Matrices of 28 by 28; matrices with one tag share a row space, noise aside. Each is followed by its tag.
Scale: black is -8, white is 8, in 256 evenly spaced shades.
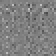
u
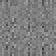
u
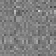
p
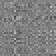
p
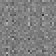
u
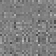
p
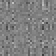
u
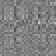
p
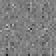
u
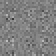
u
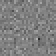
p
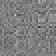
p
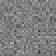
p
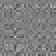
p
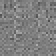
p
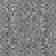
u
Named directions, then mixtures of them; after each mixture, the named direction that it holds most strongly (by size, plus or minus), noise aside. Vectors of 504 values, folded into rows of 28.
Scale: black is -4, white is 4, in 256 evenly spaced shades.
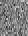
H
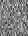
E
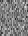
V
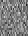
E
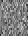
E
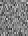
H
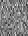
E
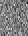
H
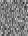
V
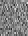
H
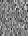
V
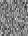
V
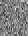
H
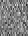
E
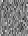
E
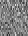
E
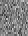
H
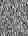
E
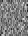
V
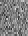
H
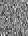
H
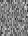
V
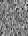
V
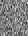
H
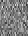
E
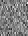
E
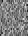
V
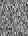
E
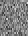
H
